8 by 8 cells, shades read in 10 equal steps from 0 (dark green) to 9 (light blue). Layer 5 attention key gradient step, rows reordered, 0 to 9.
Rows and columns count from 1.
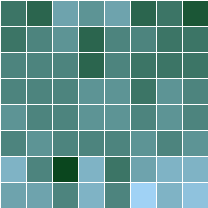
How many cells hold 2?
4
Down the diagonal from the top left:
3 4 4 5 5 5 7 8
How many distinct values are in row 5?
2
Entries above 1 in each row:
7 8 8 8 8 8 7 8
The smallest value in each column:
3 2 0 2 3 2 3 1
